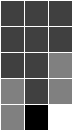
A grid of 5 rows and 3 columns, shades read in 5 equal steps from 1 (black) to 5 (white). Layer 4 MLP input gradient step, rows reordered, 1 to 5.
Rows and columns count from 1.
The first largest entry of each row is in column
1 1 3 1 3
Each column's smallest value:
2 1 2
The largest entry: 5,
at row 5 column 3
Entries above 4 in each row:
0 0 0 0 1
